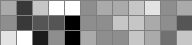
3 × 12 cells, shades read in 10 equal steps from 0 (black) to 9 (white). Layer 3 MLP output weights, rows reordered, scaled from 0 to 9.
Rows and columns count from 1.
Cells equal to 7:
6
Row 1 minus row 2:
1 0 4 6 9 0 1 -1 0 2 0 3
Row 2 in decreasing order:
7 7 6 5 5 5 5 3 3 3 2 0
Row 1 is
6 2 7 9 9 5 6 6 7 8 5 6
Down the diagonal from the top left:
6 2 1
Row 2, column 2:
2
